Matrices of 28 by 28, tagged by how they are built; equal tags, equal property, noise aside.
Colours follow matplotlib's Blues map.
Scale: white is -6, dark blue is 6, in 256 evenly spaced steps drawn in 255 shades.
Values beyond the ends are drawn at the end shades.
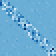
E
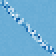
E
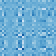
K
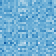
K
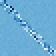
E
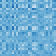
K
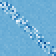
E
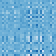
K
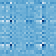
K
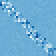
E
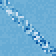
E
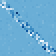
E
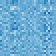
K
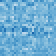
K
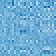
K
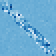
E
